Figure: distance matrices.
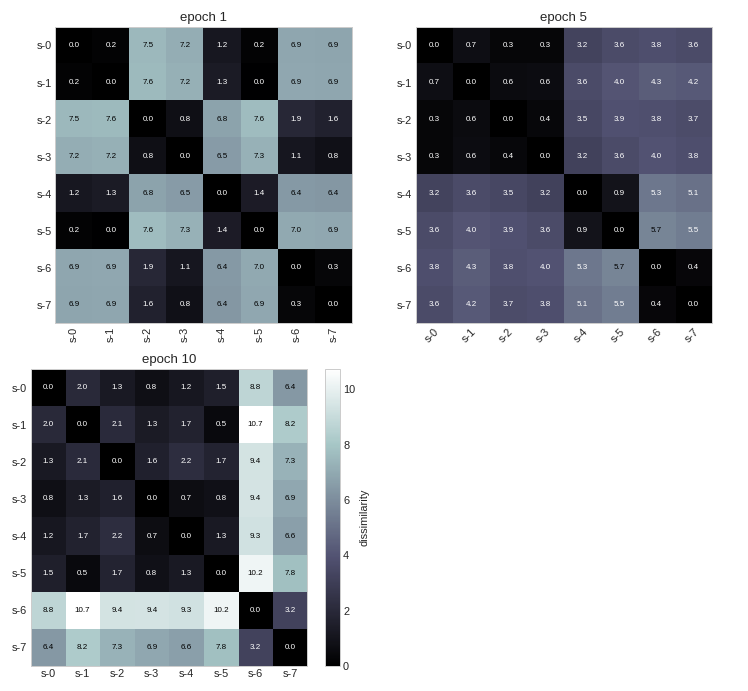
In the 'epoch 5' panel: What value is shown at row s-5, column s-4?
0.9
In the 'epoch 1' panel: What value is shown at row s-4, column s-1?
1.3
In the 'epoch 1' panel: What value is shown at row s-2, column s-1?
7.6
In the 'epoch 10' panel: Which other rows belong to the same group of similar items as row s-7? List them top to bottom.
s-6
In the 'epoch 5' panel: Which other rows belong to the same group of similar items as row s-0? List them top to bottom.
s-1, s-2, s-3
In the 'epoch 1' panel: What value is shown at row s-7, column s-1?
6.9
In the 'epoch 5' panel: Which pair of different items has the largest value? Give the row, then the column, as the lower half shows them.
s-6, s-5
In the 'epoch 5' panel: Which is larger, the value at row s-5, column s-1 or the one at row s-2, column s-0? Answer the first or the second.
the first
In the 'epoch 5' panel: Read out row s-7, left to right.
3.6 4.2 3.7 3.8 5.1 5.5 0.4 0.0
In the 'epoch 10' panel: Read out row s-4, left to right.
1.2 1.7 2.2 0.7 0.0 1.3 9.3 6.6
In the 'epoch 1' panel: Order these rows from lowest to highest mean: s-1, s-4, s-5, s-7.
s-7, s-4, s-1, s-5
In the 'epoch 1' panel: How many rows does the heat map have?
8
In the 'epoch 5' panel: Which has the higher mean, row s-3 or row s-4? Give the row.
s-4
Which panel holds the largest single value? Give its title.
epoch 10
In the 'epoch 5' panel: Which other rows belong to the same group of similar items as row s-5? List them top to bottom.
s-4
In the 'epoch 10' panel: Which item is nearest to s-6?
s-7
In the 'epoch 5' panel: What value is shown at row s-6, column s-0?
3.8
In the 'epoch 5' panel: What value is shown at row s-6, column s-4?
5.3
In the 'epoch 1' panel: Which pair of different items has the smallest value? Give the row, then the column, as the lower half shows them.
s-5, s-1
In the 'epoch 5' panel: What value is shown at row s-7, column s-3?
3.8
